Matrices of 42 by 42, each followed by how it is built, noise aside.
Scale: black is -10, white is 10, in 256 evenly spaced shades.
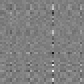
low rank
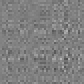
low rank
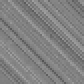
Toeplitz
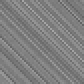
Toeplitz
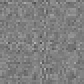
low rank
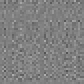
low rank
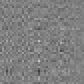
low rank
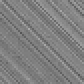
Toeplitz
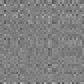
low rank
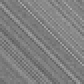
Toeplitz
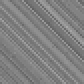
Toeplitz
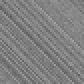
Toeplitz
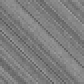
Toeplitz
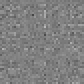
low rank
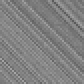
Toeplitz
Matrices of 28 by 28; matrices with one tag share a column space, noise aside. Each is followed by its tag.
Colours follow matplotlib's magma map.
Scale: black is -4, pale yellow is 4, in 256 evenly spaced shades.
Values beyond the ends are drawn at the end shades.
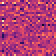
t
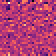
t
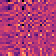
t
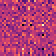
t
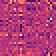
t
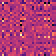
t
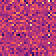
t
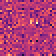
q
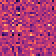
t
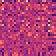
t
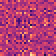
q
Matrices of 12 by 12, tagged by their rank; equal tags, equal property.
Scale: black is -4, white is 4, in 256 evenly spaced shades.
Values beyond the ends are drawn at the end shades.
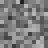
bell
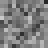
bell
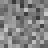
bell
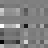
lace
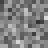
bell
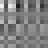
lace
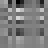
lace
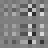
lace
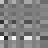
lace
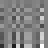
lace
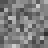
bell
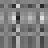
lace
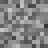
bell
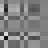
lace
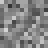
bell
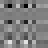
lace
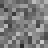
bell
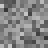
bell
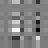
lace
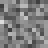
bell
